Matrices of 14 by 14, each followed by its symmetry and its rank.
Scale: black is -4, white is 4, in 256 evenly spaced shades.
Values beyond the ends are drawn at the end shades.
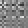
neither, rank two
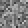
neither, full rank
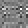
neither, rank two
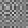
symmetric, rank two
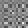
symmetric, rank two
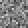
neither, full rank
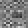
neither, rank three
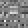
neither, rank three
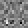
neither, rank three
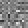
neither, rank three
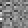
neither, rank three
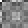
symmetric, rank two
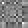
symmetric, rank two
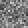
neither, full rank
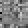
neither, rank three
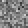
neither, full rank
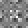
symmetric, rank two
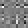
neither, rank two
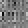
neither, rank two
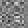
neither, rank two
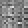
neither, rank three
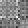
symmetric, rank two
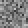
neither, full rank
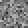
neither, full rank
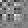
symmetric, rank two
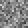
neither, full rank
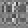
neither, rank two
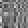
neither, rank two
